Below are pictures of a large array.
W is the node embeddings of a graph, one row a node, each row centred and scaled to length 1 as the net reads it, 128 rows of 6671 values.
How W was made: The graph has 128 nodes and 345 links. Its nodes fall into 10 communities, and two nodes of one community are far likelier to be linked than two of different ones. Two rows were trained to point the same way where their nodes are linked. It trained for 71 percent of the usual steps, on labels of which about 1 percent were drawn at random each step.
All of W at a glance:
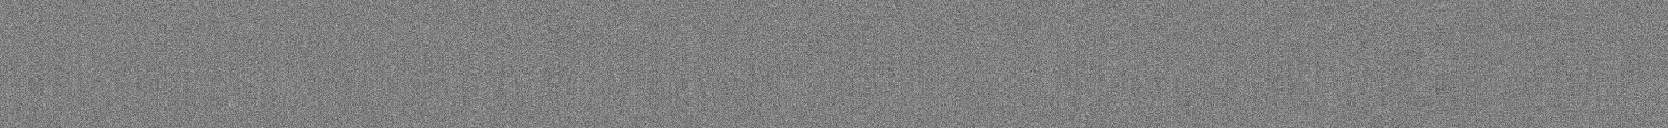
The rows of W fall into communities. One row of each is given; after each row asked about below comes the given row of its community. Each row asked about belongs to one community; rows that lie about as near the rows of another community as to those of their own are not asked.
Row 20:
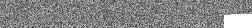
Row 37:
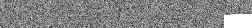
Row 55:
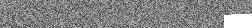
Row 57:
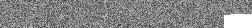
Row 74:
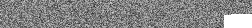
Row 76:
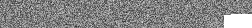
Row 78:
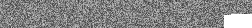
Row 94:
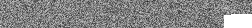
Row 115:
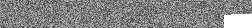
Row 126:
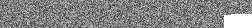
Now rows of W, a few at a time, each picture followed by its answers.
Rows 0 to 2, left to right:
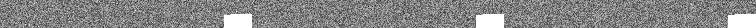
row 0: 74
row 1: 57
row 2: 115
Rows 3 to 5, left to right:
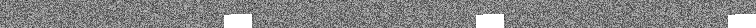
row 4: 126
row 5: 126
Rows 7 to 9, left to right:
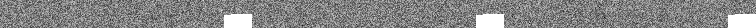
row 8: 57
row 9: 74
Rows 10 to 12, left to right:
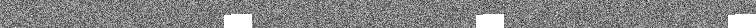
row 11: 74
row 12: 37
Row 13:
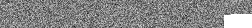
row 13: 57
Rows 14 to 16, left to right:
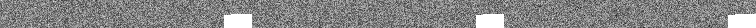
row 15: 74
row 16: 20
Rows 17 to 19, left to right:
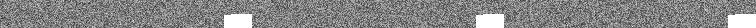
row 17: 57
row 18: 55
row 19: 74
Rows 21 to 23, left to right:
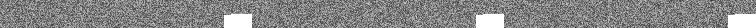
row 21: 57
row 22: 55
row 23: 57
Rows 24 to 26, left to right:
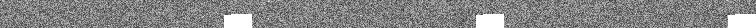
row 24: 126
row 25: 94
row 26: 94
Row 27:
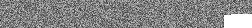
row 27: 55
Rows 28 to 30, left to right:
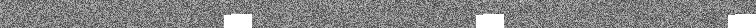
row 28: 78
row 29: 78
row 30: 94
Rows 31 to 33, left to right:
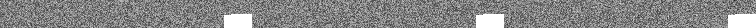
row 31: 126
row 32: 78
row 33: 55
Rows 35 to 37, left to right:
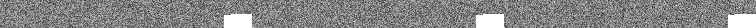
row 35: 115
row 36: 94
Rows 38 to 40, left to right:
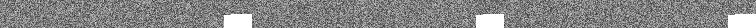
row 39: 74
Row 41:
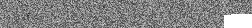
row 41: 78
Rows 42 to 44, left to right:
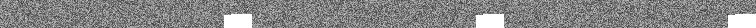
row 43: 94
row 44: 94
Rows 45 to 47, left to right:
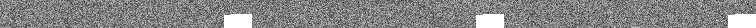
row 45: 74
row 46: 76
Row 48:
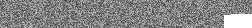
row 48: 57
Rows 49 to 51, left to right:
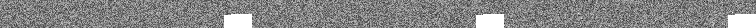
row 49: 126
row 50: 94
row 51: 94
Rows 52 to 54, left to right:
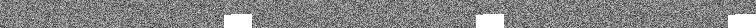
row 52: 115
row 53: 76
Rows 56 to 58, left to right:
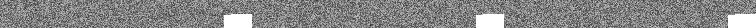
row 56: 76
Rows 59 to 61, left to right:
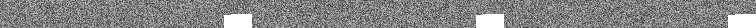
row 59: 74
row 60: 57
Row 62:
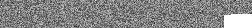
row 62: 76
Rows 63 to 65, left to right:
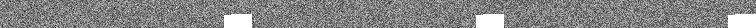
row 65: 78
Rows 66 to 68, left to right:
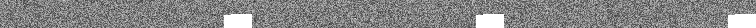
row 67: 78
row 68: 20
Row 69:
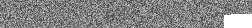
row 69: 20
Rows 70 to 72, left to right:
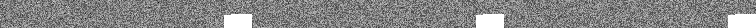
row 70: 76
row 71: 76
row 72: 55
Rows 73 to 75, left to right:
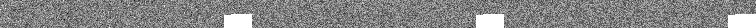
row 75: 78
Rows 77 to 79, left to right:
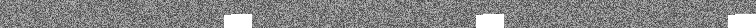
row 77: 94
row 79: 78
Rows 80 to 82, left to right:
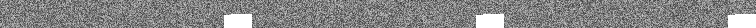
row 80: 57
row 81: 126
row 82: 76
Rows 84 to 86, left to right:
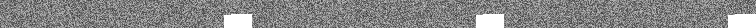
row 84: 76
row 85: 20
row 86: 74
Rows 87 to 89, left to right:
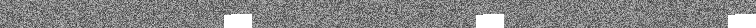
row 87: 55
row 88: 94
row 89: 78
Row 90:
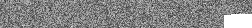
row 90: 94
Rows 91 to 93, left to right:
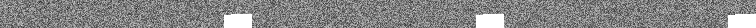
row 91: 55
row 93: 94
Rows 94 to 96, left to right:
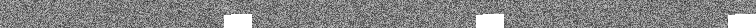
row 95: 20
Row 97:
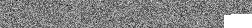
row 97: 115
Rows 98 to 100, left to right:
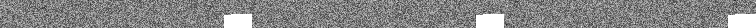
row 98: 55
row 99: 57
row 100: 78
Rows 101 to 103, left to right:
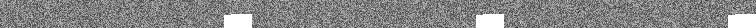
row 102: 115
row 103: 55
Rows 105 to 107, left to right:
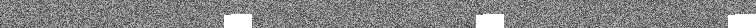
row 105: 126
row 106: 57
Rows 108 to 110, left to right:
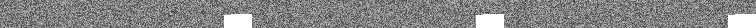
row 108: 76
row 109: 76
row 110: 74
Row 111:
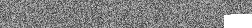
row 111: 74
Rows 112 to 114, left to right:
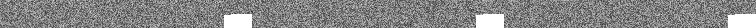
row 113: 78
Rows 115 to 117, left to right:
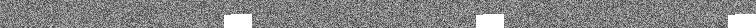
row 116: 126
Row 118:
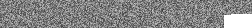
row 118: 126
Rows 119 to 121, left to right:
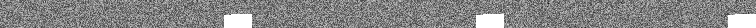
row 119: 55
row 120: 126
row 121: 76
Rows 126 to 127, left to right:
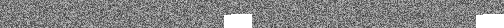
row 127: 20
